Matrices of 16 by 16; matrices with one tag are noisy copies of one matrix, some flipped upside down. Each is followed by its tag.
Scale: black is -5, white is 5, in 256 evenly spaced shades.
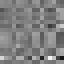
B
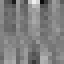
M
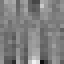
M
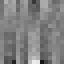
M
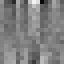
M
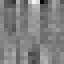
M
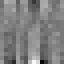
M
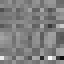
B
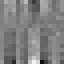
M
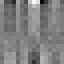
M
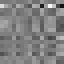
B
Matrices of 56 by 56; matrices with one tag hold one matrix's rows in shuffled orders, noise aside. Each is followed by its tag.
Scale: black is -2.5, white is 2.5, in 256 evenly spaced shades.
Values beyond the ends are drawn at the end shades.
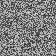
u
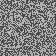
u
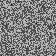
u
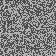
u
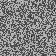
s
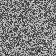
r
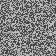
u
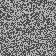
u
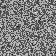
s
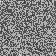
u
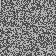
u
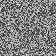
s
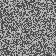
u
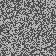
s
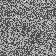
u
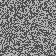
r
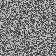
s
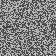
s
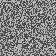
u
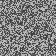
r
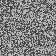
u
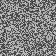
s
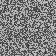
r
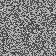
s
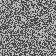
r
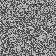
u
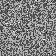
u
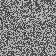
u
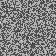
s
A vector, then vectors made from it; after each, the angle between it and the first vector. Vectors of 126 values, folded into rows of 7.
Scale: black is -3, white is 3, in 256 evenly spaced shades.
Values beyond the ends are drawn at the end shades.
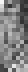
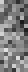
partly aligned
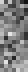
partly aligned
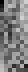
nearly opposite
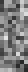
partly opposed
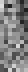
nearly parallel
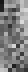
nearly opposite
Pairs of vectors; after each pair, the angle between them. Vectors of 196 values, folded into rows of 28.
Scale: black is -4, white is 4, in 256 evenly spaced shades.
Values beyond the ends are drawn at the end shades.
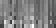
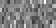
orthogonal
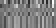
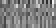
nearly parallel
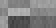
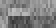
nearly parallel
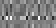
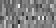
partly aligned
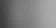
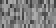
orthogonal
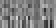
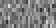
partly opposed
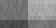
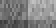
nearly parallel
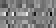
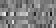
nearly parallel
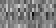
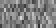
partly opposed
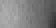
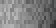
nearly parallel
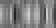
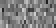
orthogonal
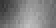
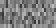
orthogonal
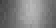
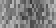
partly opposed
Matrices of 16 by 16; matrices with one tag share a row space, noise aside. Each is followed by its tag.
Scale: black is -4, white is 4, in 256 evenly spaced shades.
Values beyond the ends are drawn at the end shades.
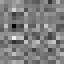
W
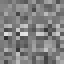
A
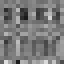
A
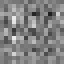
W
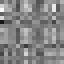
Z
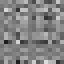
A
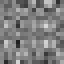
A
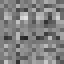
A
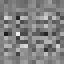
A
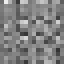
A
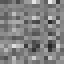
W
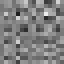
A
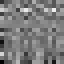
Z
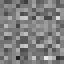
A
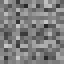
A
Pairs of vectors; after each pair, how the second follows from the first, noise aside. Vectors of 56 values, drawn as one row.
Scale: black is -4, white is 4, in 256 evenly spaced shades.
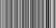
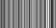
negated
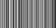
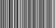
negated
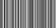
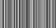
negated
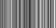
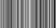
negated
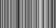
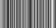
wrapped around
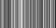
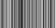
negated
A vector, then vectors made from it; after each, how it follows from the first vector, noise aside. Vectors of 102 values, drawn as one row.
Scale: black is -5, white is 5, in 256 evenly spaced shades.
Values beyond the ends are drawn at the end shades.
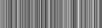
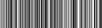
scaled up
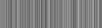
shrunk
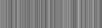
shrunk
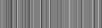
partly zeroed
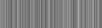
shrunk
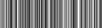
scaled up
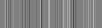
partly zeroed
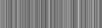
shrunk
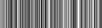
scaled up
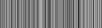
sign-scrambled
